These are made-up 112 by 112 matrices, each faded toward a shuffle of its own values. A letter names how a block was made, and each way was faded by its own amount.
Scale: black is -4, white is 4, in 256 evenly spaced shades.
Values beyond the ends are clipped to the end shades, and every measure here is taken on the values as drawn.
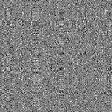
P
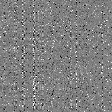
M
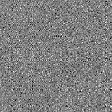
P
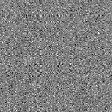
P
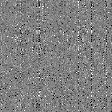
M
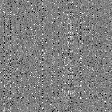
M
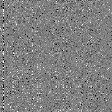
M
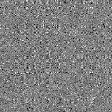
P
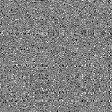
P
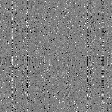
M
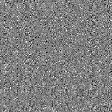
P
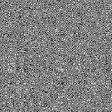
P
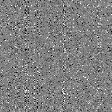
M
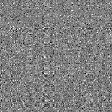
P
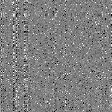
M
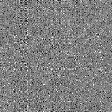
P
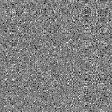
P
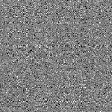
P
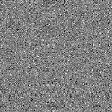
P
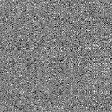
P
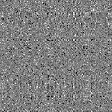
P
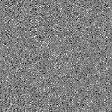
P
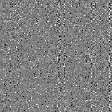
M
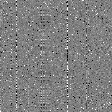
M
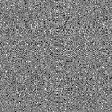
P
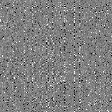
M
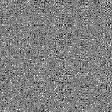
P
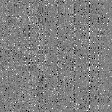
M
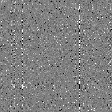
M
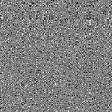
P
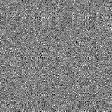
P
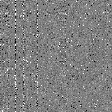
M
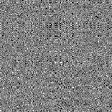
P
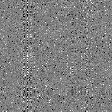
M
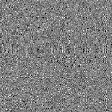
P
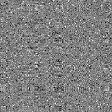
P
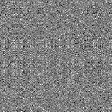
P
